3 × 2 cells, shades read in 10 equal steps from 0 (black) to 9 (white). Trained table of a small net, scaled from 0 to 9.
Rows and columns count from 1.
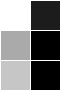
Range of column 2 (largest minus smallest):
1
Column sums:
22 1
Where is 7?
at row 3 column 1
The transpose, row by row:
9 6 7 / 1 0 0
